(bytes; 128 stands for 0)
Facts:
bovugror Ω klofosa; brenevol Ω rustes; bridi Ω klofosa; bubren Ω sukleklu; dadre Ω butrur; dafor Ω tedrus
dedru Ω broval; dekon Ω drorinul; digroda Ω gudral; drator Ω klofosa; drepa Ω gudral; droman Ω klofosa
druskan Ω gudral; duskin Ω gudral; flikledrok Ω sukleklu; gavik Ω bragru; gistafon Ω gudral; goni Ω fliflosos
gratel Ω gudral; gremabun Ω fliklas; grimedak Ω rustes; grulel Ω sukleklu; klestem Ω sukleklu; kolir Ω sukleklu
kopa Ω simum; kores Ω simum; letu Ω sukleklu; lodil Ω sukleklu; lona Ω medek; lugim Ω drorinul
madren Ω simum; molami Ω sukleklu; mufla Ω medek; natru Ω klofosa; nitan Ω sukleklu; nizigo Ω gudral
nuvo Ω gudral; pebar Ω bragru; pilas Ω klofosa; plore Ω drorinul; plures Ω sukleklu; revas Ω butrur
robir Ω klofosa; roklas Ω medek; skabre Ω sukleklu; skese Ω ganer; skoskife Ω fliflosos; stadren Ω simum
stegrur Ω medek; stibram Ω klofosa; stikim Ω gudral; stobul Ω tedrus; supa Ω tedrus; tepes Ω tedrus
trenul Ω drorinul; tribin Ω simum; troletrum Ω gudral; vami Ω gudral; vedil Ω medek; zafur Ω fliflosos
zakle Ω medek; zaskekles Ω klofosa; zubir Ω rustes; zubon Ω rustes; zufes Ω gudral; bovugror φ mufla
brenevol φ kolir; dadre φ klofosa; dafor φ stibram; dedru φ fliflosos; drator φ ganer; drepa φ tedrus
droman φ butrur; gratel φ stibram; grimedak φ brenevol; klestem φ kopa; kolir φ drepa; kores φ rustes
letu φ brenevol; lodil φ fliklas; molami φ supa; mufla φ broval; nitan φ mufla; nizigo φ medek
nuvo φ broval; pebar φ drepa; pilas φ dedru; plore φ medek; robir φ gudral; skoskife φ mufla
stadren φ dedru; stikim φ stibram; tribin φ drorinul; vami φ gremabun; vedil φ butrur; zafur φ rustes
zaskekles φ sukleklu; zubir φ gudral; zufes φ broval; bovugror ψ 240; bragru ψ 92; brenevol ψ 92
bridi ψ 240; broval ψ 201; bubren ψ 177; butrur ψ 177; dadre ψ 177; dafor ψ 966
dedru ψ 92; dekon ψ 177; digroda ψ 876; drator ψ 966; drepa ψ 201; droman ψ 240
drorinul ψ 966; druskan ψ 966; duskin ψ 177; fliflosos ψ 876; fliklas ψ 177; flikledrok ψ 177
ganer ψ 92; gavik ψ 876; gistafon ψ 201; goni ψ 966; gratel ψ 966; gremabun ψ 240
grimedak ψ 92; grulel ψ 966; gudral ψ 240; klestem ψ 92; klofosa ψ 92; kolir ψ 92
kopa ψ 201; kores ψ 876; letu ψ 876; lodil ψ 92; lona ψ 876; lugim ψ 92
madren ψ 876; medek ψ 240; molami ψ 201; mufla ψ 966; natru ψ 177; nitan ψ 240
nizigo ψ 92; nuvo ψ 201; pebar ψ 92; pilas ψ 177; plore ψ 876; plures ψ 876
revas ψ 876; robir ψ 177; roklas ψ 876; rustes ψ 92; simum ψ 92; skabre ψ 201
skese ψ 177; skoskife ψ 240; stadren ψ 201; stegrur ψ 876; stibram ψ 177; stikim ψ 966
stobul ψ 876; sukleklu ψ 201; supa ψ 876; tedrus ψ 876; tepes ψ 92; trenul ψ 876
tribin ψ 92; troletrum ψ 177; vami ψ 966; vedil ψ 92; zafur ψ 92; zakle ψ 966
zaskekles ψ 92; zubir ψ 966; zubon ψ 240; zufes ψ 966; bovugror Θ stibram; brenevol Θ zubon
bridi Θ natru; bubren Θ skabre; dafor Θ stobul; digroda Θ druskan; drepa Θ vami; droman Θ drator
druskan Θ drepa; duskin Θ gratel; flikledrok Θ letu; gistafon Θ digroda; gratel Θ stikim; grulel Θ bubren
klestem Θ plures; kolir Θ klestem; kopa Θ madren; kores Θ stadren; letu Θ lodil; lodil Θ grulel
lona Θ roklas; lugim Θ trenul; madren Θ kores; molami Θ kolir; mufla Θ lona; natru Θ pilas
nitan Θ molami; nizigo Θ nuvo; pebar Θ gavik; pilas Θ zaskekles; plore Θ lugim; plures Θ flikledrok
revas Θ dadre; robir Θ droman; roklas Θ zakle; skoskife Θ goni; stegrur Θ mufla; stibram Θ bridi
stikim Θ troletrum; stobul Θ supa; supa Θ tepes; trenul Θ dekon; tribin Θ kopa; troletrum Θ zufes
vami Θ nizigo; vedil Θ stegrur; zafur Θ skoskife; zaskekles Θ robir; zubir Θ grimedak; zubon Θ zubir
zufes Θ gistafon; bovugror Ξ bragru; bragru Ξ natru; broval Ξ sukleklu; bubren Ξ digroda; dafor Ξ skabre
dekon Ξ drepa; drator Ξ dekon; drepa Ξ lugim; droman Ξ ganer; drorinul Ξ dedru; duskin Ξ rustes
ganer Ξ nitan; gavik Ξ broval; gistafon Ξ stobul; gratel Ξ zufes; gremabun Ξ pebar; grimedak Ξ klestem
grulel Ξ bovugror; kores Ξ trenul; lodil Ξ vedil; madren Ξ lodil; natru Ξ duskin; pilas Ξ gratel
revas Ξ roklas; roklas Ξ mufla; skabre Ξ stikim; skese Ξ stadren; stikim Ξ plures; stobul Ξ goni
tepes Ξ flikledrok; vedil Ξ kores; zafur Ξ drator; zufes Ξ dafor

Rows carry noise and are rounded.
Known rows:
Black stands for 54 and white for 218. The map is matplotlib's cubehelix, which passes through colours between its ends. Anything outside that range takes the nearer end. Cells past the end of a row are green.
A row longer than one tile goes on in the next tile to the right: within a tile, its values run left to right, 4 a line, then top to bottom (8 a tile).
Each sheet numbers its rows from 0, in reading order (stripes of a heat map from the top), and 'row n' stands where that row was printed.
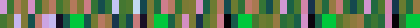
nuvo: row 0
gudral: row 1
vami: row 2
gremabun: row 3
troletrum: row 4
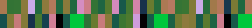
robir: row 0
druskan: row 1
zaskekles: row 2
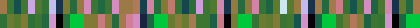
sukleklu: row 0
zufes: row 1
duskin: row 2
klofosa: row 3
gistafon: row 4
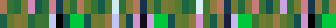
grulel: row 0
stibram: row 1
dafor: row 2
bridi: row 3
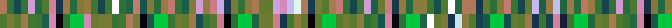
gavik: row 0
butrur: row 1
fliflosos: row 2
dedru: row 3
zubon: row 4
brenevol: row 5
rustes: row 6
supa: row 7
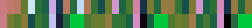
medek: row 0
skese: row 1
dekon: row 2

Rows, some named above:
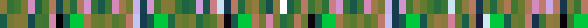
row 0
lodil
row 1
broval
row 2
tedrus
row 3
droman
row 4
broval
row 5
gratel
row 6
stadren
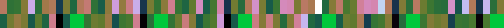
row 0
zaskekles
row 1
fliflosos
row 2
druskan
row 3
mufla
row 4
pilas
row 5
pebar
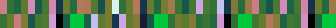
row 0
druskan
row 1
grimedak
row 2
sukleklu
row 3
gistafon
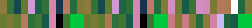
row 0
lugim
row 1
lugim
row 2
mufla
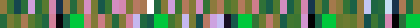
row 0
stobul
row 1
mufla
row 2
nuvo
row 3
digroda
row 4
drorinul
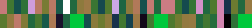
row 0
bovugror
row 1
zubir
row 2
troletrum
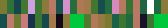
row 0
zafur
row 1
nitan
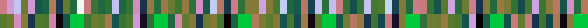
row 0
nizigo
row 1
simum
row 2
kolir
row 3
plore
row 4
gudral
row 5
natru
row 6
zafur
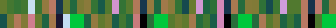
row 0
stikim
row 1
klestem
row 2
trenul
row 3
molami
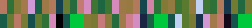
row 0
drator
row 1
zufes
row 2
letu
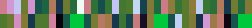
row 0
nizigo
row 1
gudral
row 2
letu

